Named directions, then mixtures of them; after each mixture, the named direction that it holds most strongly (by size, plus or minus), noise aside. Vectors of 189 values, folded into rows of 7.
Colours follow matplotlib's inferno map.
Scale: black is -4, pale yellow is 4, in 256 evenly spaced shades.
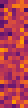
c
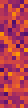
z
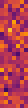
z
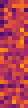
c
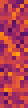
z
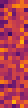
c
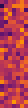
c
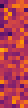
c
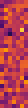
c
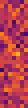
z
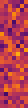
z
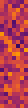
z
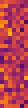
c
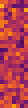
c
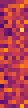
c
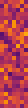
z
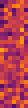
c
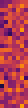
c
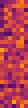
c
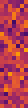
z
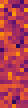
c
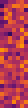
c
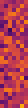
z
